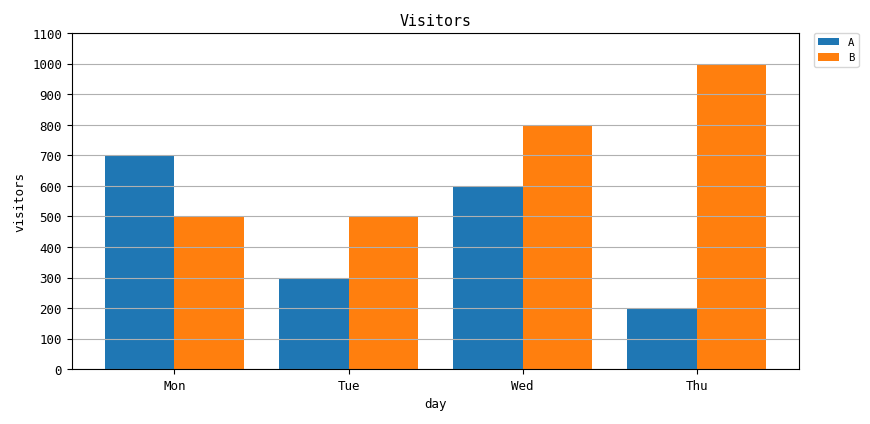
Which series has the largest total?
B
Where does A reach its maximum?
Mon
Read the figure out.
Title: Visitors
x-axis: day, ticks Mon Tue Wed Thu
y-axis: visitors, ticks 0 100 200 300 400 500 600 700 800 900 1000 1100
Legend: A, B
Values:
A: 700 300 600 200
B: 500 500 800 1000
